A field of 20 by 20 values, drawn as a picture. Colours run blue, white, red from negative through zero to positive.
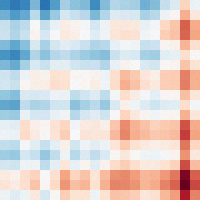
Ninth with the lowest average: top left. Ninth with the highest average: bottom right. Stripes: horizontal, repeating 4 times. Slope: up to the bottom right. Mirror symmetry: none. Histogram: bell-shaped.
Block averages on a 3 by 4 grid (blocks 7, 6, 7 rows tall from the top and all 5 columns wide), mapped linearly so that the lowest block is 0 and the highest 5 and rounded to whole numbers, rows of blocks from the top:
0 1 2 3
1 2 3 4
2 3 4 5
